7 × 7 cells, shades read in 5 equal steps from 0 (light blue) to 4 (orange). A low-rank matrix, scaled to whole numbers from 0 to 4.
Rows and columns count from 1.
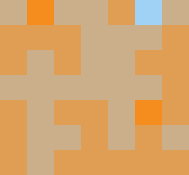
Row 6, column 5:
2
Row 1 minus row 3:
-1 2 -1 0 1 -3 -1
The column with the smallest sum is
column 5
